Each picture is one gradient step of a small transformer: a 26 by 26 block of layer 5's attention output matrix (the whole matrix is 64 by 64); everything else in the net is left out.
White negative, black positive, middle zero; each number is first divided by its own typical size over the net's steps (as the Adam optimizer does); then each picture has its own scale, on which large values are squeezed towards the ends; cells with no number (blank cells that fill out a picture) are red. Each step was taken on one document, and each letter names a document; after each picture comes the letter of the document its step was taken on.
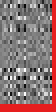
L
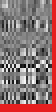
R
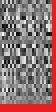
R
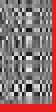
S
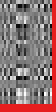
L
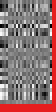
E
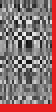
S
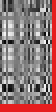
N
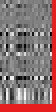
L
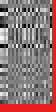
E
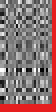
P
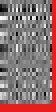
E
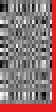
E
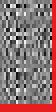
L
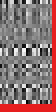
S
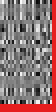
N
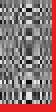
S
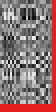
R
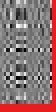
L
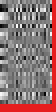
E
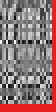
N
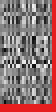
R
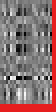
L
